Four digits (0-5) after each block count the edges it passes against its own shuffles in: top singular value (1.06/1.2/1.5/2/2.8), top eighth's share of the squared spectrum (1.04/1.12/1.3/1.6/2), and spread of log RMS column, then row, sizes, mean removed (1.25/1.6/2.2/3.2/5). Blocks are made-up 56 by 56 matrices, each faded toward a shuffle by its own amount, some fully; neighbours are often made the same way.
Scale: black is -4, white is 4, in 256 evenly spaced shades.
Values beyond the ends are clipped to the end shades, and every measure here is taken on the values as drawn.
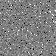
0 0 0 0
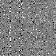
3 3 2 1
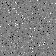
0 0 0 0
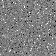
0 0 0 0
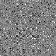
3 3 1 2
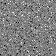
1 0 0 0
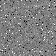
0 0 0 0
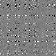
2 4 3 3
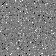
0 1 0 0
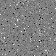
2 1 0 0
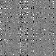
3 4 3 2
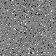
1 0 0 0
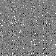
2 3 2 2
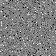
2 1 0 0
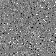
1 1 0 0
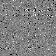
2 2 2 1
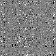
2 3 3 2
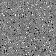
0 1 0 0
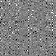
4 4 2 2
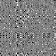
4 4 2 2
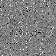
3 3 1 1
